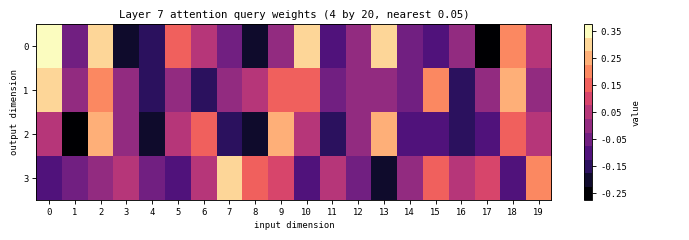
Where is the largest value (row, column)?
0 0
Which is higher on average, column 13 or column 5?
column 13
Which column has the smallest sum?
4
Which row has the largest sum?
1
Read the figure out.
Title: Layer 7 attention query weights (4 by 20, nearest 0.05)
x-axis: input dimension, ticks 0 1 2 3 4 5 6 7 8 9 10 11 12 13 14 15 16 17 18 19
y-axis: output dimension, ticks 0 1 2 3 (0 at the top)
Colour bar: value, ticks -0.25 -0.15 -0.05 0.05 0.15 0.25 0.35
Values, 4 rows of 20:
0.35 -0.05 0.3 -0.2 -0.15 0.15 0.05 -0.05 -0.2 0 0.3 -0.1 0 0.3 -0.05 -0.1 0 -0.25 0.2 0.05
0.3 0 0.2 0 -0.15 0 -0.15 0 0.05 0.15 0.15 -0.05 0 0 -0.05 0.2 -0.15 0 0.25 0
0.05 -0.25 0.25 0 -0.2 0.05 0.15 -0.15 -0.2 0.25 0.05 -0.15 0 0.25 -0.1 -0.1 -0.15 -0.1 0.15 0.05
-0.1 -0.05 0 0.05 -0.05 -0.1 0.05 0.3 0.15 0.1 -0.1 0.05 -0.05 -0.2 0 0.15 0.05 0.1 -0.1 0.2
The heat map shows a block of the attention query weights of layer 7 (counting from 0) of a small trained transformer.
